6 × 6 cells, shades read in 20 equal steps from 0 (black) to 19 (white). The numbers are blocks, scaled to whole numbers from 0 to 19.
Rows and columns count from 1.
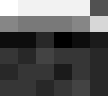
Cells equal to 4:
9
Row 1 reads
19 18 18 18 18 6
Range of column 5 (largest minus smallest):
17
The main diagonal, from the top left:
19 9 3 4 4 3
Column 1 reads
19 10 1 4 3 4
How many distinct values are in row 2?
3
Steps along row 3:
same up down up up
